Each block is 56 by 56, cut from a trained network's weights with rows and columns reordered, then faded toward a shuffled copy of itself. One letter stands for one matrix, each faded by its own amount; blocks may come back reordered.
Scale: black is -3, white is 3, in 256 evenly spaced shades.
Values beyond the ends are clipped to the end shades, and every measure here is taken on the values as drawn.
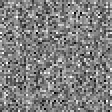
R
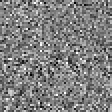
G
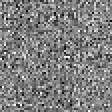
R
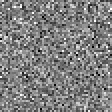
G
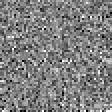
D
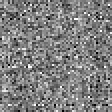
R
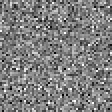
D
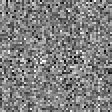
R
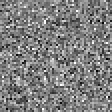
G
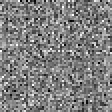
R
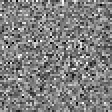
D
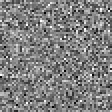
G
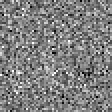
R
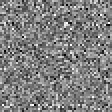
D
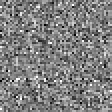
D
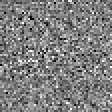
D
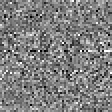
D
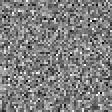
G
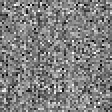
R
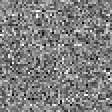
D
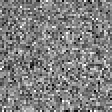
D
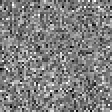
D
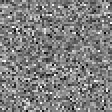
G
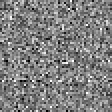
R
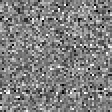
D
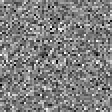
D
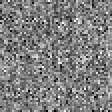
R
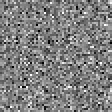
D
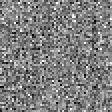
R
